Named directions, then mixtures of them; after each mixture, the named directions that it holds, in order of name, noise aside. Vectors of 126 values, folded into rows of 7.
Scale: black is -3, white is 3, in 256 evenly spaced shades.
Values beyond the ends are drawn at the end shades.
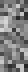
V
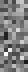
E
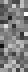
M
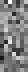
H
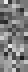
E, H, M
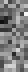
H, M, V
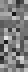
E, H, V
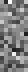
H, M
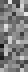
E, H, M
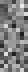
E, M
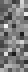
E, M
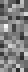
M, V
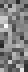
H, M, V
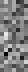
E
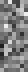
E, H, M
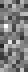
H, M, V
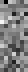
H, M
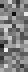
E, H, M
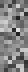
V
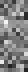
E, V
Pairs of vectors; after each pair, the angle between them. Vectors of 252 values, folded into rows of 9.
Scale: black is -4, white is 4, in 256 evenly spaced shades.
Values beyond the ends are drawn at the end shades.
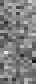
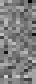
partly opposed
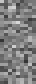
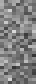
orthogonal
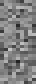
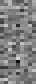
partly aligned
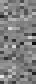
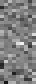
partly opposed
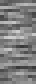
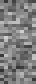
partly aligned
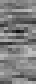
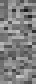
partly opposed
